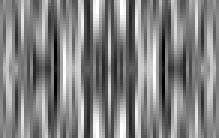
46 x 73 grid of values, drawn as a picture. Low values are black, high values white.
Streaks run downward. It mirrors both left to right and top to bottom. There is no overall slope. The histogram is bell-shaped. Overall the values sit about 50% of the way up the scale.
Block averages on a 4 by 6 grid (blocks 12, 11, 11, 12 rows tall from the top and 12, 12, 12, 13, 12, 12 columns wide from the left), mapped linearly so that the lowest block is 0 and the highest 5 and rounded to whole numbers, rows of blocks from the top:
4 3 5 5 3 4 / 3 4 0 1 4 3 / 3 4 0 1 4 3 / 4 3 5 5 3 4
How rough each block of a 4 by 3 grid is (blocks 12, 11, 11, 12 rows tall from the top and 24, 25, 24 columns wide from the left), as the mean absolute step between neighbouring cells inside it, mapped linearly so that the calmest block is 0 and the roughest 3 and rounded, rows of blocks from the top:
030
111
111
030
